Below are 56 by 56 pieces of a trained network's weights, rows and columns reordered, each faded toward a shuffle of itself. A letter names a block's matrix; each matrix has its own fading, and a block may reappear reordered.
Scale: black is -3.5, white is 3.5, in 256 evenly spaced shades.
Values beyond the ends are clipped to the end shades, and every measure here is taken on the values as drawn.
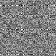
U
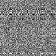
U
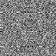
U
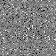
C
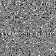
C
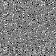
C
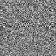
U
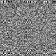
U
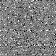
C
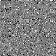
C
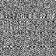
U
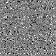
C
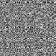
U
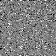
C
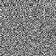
U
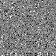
C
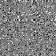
C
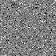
C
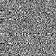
U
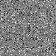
C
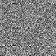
U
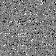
C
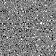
C
